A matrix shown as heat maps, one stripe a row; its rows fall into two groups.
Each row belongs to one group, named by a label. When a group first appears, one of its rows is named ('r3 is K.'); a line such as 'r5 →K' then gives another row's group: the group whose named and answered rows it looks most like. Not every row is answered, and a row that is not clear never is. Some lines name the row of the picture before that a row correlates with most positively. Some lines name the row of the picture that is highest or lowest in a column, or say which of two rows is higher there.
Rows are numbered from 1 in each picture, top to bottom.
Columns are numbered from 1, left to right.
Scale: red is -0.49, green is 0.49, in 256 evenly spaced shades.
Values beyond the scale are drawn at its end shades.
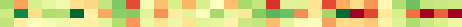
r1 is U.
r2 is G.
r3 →U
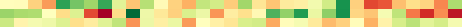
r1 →G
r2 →G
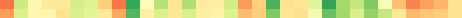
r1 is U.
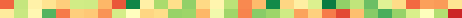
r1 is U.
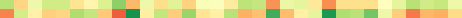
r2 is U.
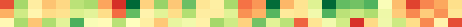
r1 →U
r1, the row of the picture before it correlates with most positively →2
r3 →G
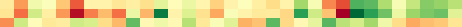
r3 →U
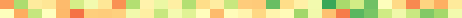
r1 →U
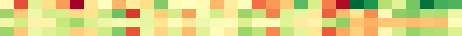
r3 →G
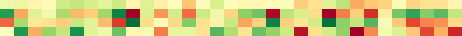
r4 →G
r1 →G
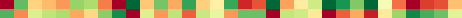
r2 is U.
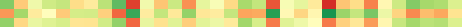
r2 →U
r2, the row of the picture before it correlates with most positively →1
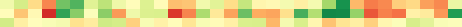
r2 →G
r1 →G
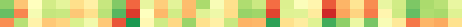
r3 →U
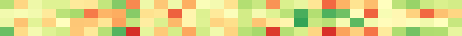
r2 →G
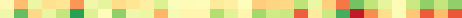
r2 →G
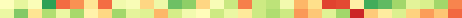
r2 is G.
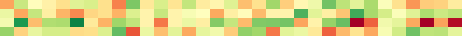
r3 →G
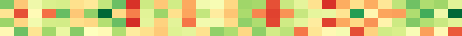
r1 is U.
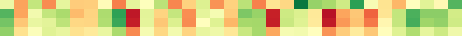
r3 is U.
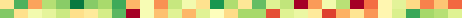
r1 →G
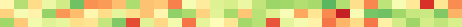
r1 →G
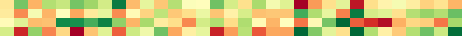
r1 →G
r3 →G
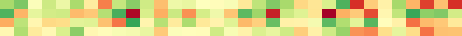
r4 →G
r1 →G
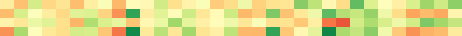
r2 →U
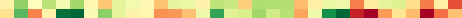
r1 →G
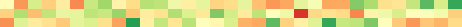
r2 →G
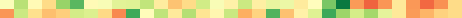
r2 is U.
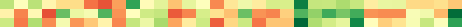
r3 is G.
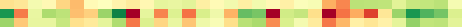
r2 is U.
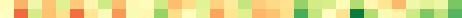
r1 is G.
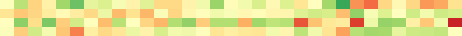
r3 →G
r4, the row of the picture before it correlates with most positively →2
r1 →G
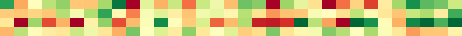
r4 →U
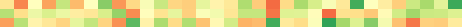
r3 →U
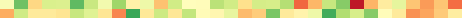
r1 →G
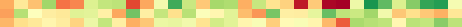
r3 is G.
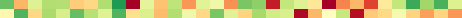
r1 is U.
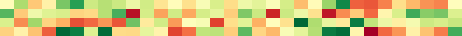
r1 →G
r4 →G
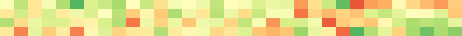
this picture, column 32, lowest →1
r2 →G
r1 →G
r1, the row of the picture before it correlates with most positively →1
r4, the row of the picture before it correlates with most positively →3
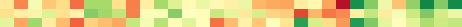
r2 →G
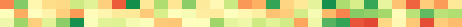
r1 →U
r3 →G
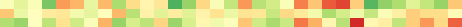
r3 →G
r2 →U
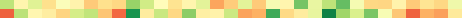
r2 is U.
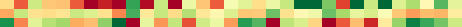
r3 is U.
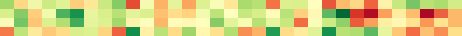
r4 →U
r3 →G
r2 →G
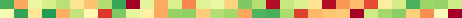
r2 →G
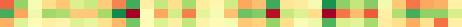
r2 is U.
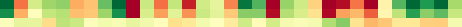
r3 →G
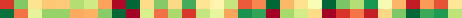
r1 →U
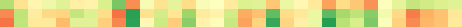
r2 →U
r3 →U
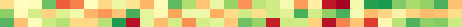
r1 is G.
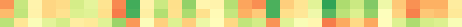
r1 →U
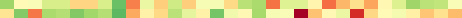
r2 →G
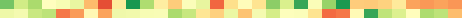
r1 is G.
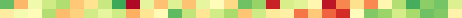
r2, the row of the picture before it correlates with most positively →2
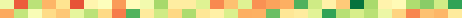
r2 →U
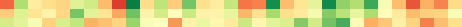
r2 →U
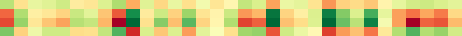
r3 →U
